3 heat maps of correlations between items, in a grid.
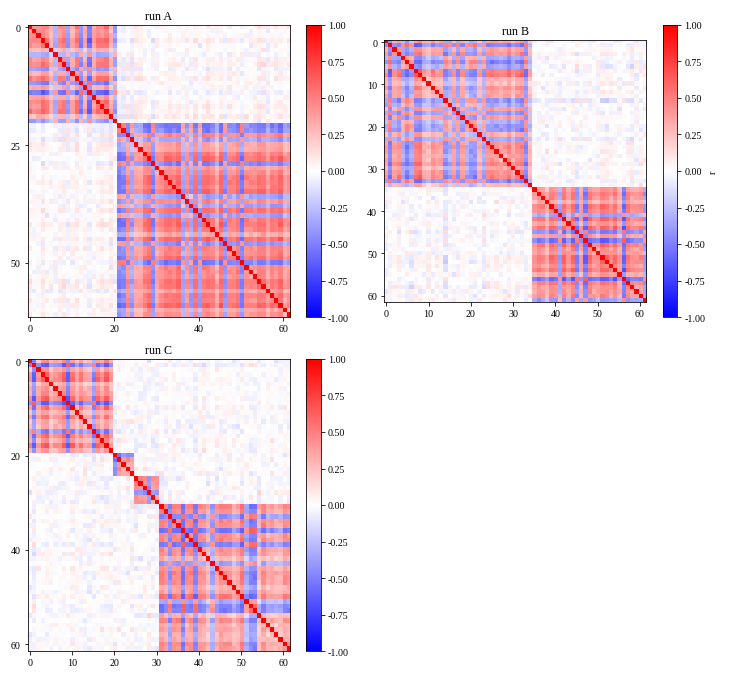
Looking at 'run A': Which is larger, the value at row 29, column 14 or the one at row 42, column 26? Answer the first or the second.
the second
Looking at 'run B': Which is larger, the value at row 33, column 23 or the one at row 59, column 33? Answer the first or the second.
the first
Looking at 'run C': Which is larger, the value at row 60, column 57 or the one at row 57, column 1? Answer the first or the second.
the first
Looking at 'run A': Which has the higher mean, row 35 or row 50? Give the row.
35
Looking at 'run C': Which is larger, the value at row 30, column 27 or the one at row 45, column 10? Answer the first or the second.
the first
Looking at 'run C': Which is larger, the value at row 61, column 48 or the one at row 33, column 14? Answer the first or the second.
the first
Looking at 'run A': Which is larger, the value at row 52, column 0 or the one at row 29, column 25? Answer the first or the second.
the first
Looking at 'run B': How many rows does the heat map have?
62
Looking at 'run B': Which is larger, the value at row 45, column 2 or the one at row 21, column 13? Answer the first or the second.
the first
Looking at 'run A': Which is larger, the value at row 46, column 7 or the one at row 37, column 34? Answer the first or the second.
the second
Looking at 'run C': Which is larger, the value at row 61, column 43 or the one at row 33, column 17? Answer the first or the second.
the second
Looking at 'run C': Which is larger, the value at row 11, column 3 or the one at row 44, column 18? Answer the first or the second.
the first
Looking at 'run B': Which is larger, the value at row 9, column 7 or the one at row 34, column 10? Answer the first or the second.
the first
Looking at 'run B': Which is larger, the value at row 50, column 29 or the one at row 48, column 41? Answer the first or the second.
the first
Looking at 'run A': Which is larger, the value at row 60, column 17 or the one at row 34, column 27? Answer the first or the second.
the second
